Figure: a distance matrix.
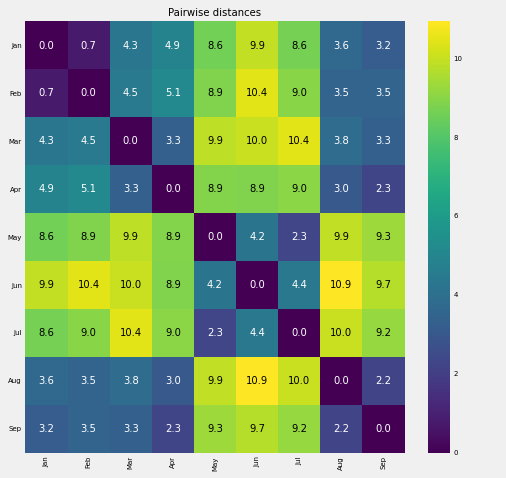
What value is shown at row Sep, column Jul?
9.2
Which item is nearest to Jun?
May
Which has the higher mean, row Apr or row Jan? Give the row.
Apr
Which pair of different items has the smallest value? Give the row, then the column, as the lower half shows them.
Feb, Jan
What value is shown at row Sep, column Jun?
9.7
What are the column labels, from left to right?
Jan, Feb, Mar, Apr, May, Jun, Jul, Aug, Sep
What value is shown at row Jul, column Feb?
9.0
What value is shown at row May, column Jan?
8.6
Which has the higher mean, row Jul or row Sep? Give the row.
Jul
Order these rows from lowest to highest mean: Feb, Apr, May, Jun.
Apr, Feb, May, Jun
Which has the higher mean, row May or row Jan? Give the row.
May
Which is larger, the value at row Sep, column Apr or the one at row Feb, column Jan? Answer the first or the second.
the first
